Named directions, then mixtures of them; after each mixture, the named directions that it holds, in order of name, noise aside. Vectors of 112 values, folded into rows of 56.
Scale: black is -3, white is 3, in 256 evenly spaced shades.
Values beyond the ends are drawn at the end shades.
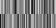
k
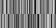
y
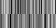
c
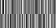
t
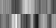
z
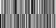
k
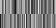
k, t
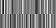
t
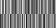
k, t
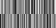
k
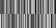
k, y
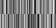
y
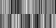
c, z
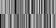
c, k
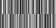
c, y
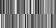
k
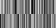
k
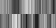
z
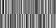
t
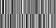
t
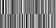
t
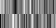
k, z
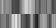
z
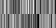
y, z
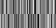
y
